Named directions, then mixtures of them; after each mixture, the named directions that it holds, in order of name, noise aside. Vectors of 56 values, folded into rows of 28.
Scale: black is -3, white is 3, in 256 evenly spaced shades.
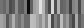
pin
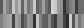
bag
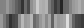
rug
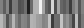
pin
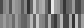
bag, pin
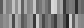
bag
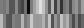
pin, rug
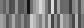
pin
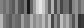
pin, rug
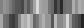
rug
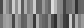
bag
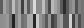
bag, rug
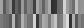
bag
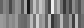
bag, pin
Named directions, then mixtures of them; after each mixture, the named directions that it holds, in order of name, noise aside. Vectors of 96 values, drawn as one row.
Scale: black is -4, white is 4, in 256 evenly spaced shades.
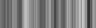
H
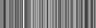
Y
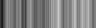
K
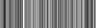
H, Y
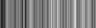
K, Y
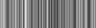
H, K, Y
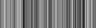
H, Y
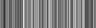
H, Y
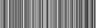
Y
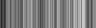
H, K, Y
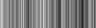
H, K, Y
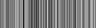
Y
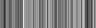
H, Y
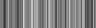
H, Y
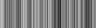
H, K, Y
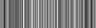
Y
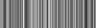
Y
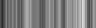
H, K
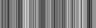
H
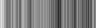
K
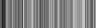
H, K, Y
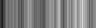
H, K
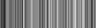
H, K, Y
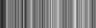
K, Y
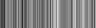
K, Y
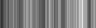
H, K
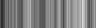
H, K
